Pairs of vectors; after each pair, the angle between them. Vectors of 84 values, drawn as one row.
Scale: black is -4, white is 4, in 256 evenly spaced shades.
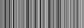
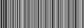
orthogonal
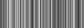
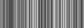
partly opposed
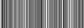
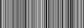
nearly opposite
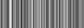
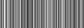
orthogonal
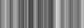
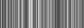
partly opposed
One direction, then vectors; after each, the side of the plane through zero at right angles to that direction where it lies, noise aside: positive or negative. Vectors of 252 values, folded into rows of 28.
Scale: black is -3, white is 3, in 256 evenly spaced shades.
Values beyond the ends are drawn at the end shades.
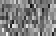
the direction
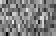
negative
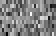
negative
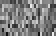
negative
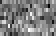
positive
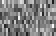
positive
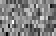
negative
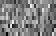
negative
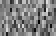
negative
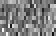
positive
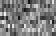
positive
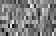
negative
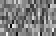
positive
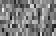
negative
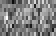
negative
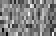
negative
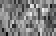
negative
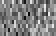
positive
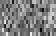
positive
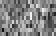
negative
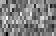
negative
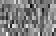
positive
